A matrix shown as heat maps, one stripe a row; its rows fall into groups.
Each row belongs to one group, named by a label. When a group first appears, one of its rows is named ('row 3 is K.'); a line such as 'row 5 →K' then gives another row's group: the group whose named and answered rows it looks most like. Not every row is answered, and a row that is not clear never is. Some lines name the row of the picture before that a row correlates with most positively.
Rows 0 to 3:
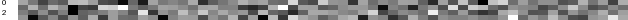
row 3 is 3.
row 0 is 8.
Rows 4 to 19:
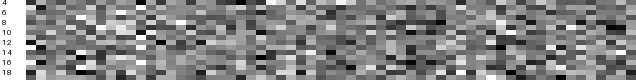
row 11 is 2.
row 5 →2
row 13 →2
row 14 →3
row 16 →2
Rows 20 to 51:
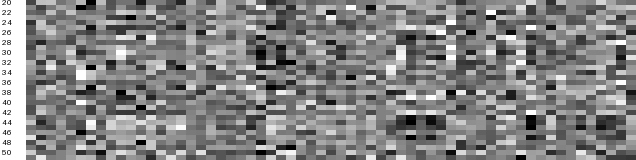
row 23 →8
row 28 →3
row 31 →8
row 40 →3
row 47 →2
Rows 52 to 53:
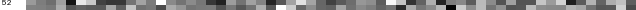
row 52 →3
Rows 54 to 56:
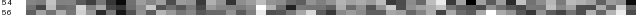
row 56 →3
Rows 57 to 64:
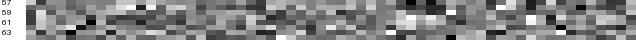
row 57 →2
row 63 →3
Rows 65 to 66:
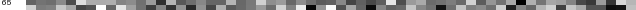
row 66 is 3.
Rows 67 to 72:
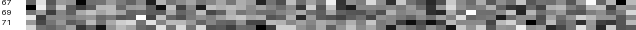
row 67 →8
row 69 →8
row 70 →2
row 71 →2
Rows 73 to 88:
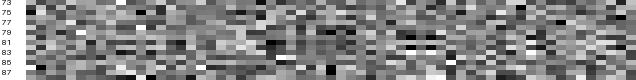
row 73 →8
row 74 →8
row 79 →3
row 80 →2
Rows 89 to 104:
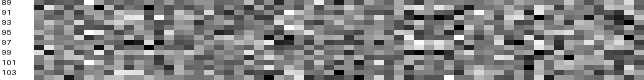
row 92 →2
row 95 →3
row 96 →8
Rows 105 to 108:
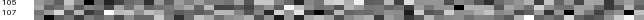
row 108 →3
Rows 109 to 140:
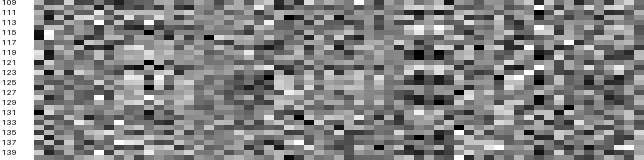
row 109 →3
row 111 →2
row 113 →2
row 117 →3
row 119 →2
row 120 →2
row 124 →2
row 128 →2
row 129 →2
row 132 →3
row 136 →2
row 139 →2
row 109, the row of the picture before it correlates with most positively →105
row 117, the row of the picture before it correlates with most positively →108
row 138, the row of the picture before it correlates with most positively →108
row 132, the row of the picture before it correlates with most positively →105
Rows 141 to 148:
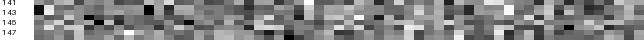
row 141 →3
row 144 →3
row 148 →8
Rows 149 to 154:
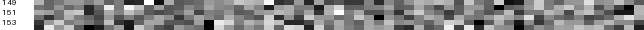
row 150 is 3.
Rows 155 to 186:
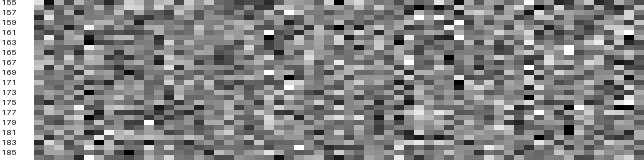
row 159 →8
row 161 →3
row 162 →8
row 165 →3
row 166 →3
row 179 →2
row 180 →3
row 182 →2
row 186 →3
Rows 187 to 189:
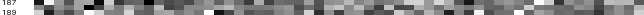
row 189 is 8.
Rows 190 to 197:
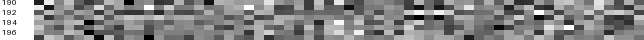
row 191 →2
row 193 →2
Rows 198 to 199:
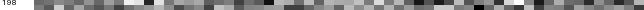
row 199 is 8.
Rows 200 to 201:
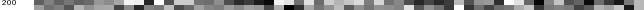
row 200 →2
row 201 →8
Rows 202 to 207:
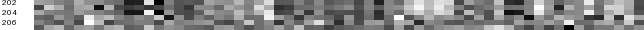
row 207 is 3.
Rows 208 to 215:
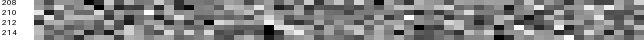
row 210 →2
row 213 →2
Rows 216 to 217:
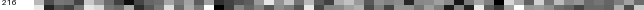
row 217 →8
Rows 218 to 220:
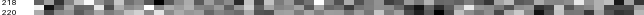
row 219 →2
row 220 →2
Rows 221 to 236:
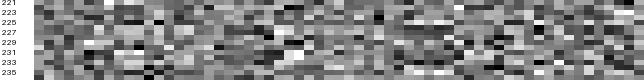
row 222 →8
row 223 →3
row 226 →2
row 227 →2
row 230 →8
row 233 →2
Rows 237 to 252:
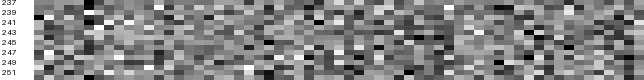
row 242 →2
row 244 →2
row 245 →8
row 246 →3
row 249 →8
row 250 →2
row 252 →8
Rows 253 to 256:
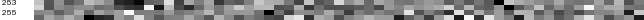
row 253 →8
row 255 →8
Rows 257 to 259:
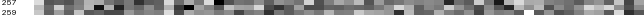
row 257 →8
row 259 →8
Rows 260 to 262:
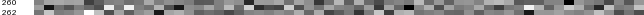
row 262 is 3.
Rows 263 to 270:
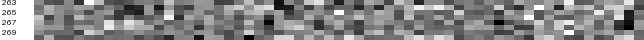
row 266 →8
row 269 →3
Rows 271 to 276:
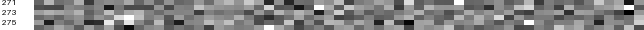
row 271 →8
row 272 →3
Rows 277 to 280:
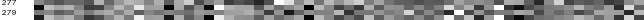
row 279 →8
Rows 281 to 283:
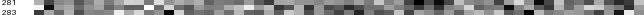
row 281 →2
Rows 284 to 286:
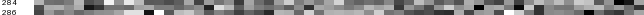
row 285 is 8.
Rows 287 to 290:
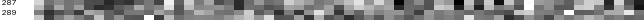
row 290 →2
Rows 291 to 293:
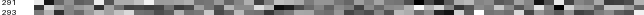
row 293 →8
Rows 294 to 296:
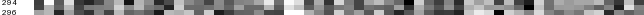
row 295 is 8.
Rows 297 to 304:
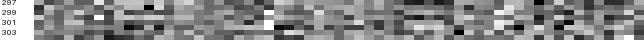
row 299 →3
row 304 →3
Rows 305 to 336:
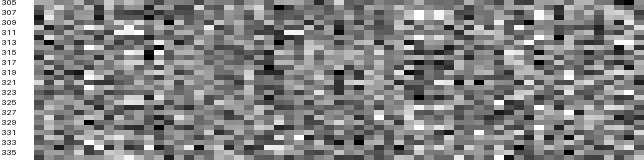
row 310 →8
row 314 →3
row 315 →2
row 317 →2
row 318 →8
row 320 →3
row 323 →3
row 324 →2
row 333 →3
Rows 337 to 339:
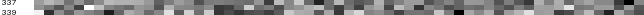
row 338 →3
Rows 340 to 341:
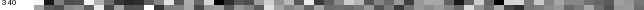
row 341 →2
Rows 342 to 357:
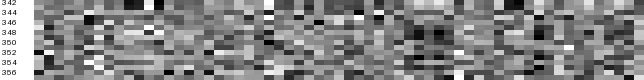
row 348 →2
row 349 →2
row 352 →8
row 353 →2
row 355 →2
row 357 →8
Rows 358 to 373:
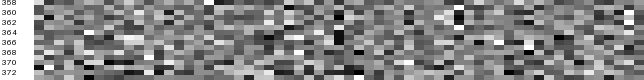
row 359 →8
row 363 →8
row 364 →3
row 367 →8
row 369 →2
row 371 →8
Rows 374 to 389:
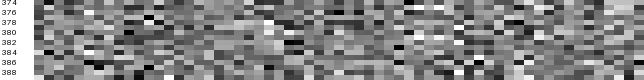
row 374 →3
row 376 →3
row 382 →8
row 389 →8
